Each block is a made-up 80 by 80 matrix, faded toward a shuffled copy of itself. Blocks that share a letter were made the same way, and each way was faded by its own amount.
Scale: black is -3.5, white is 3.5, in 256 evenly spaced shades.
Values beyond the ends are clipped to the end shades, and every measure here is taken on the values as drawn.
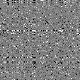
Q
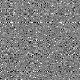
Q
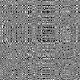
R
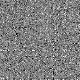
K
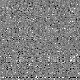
Q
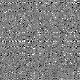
Q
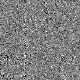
K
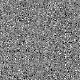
K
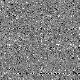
K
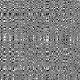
R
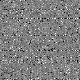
Q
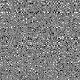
Q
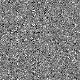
K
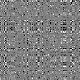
R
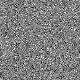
K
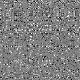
Q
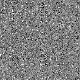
K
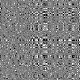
R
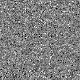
K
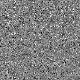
K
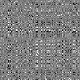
R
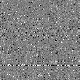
Q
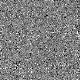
K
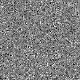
K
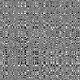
R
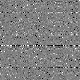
Q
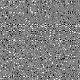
Q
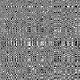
R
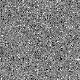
K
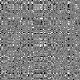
R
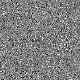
K
